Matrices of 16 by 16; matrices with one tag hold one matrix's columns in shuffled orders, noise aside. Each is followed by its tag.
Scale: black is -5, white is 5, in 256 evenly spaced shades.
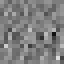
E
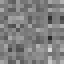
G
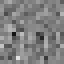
E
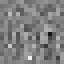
E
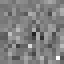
E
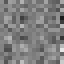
G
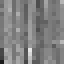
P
